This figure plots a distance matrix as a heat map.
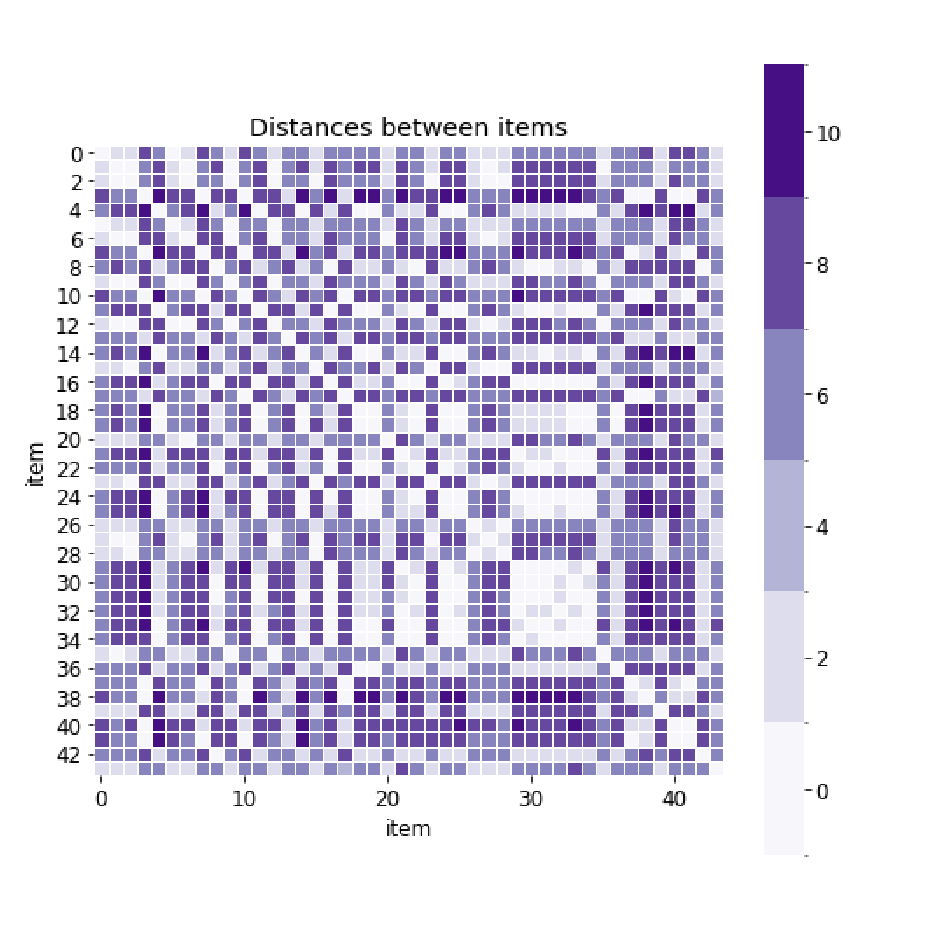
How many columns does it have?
44
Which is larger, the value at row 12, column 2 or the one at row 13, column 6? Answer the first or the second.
the second
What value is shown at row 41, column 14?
10
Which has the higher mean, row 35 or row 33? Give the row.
33
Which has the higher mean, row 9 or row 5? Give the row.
9
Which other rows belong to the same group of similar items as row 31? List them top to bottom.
4, 8, 11, 14, 16, 18, 19, 21, 22, 24, 25, 29, 30, 32, 33, 34, 36, 42
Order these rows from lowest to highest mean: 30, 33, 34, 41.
34, 30, 33, 41
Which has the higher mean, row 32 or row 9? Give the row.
32
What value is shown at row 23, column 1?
2
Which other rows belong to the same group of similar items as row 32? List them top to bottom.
4, 8, 11, 14, 16, 18, 19, 21, 22, 24, 25, 29, 30, 31, 33, 34, 36, 42
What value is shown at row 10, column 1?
6
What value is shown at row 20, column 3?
6
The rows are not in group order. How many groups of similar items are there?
3
